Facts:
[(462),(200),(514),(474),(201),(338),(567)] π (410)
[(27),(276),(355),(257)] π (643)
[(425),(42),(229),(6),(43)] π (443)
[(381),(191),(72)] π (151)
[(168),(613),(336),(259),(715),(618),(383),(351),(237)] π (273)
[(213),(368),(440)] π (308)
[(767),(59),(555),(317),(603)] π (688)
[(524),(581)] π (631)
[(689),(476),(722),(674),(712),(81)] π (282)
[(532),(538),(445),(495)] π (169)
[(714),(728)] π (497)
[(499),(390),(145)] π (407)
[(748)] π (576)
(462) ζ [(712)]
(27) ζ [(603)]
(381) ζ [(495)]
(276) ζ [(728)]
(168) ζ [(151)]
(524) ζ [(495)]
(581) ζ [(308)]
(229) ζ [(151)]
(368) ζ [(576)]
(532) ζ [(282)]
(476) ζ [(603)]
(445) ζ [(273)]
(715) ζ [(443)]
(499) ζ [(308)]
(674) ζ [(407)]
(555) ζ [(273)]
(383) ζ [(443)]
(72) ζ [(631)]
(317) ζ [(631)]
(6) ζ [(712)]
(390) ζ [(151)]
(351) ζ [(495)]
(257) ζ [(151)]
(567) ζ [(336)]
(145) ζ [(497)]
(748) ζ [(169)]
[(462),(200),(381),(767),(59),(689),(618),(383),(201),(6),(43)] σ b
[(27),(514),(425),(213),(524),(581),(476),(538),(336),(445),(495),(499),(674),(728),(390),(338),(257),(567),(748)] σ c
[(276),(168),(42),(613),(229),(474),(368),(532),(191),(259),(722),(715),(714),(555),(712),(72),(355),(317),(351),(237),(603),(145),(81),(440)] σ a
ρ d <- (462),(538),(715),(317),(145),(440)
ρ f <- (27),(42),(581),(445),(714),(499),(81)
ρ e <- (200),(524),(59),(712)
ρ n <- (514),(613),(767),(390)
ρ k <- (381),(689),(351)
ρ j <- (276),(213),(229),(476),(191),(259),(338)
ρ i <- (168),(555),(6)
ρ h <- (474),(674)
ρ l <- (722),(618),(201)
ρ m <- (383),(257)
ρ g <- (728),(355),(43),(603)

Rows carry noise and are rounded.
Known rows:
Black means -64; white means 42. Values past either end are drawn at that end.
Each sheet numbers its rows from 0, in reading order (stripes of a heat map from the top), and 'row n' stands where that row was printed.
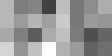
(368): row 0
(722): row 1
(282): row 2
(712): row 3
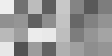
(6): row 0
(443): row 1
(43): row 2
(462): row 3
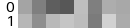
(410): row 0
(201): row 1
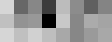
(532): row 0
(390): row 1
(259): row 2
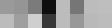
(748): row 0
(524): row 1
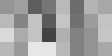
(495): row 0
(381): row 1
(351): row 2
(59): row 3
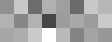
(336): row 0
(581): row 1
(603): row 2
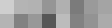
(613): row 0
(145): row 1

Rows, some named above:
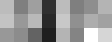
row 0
(317)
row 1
(476)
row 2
(567)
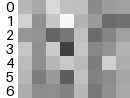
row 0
(355)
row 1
(712)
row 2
(151)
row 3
(229)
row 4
(201)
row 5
(145)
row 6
(440)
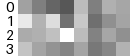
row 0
(410)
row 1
(383)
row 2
(603)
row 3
(237)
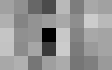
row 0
(425)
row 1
(474)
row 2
(390)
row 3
(555)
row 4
(273)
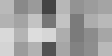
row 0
(674)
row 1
(276)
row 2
(618)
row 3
(715)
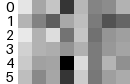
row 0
(168)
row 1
(282)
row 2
(383)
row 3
(613)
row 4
(257)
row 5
(555)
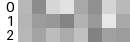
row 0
(200)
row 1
(338)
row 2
(191)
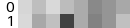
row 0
(259)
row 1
(351)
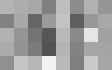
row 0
(213)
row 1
(169)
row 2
(514)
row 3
(538)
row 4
(728)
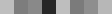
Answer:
(72)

